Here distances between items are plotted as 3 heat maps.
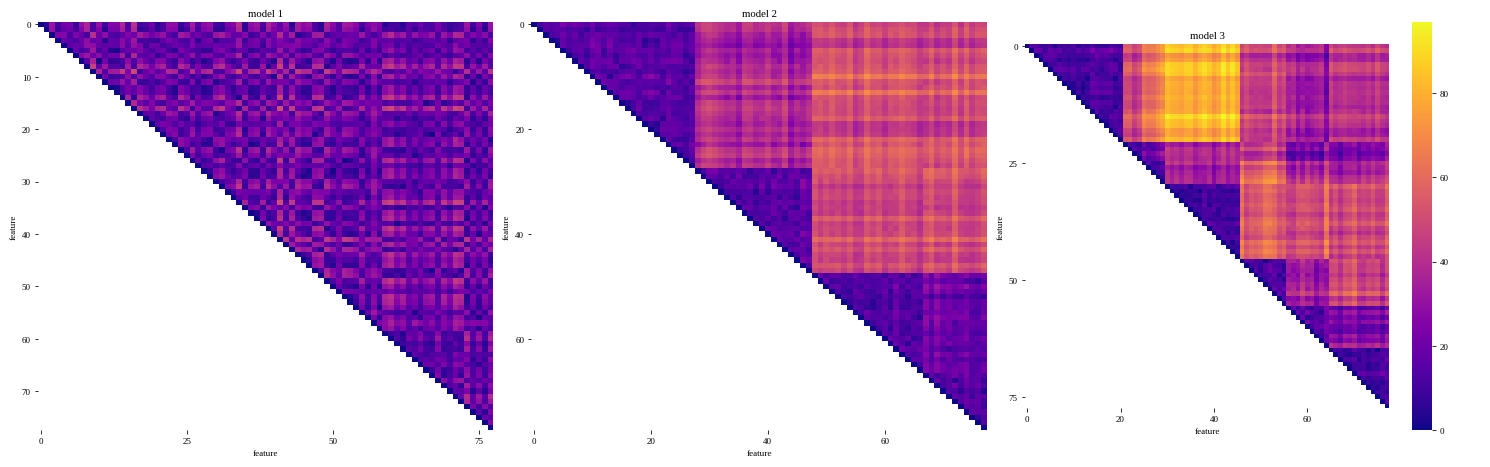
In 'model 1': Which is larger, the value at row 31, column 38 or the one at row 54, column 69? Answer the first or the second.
the second
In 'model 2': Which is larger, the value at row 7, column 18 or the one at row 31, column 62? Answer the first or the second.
the second
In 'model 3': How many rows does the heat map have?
78
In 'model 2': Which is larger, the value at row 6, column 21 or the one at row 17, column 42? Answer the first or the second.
the second
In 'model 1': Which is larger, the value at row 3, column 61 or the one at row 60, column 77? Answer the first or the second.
the second
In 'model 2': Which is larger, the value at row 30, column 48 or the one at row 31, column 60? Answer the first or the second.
the first
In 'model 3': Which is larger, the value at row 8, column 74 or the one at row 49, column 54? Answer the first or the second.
the first
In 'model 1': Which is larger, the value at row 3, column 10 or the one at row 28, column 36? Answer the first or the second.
the first
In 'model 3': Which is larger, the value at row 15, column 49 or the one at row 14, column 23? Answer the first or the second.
the first
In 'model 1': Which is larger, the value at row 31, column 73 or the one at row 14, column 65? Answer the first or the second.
the first
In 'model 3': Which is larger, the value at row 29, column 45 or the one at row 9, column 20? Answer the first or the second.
the first
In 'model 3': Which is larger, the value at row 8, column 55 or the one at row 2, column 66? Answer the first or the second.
the first
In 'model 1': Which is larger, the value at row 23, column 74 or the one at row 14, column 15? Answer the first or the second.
the second
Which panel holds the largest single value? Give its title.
model 3
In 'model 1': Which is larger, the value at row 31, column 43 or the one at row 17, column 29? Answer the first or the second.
the second
